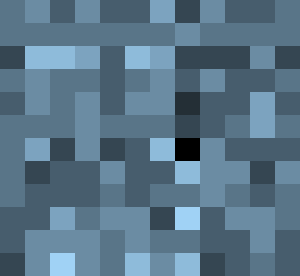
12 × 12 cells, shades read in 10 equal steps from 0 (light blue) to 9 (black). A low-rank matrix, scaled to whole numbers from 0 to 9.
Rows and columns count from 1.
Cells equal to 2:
7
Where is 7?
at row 5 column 8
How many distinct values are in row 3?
5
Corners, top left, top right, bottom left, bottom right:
4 4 6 5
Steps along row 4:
down up same up down down up down up same down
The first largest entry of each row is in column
8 1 1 5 8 8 8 2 2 7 1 1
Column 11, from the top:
5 4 3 5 2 2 5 6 5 3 3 4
